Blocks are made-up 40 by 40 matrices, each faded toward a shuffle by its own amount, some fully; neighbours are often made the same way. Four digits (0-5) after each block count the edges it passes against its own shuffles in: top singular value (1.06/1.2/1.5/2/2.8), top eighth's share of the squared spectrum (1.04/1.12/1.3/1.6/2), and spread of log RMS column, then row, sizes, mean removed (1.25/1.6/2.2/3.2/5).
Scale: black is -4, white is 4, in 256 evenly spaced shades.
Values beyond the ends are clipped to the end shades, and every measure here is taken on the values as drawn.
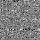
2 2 0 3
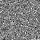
0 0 0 0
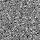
0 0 0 0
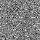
2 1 0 2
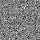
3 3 0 0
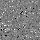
1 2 0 1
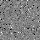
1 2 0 1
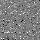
2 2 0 1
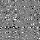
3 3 2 2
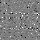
3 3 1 1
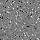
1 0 0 0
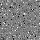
2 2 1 0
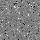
0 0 0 0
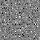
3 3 1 1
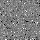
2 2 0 1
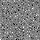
2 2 0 0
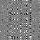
4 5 3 2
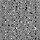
3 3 2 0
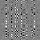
4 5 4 2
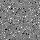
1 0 0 0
